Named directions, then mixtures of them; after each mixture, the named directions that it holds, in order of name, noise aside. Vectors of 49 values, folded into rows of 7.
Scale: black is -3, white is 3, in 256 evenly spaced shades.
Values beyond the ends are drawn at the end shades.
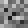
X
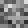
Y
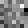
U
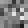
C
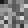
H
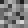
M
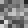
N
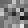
C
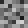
M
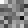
H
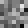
C, U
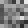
C, X, Y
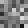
C, U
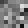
H, U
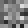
H, U, Y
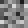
M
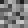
M
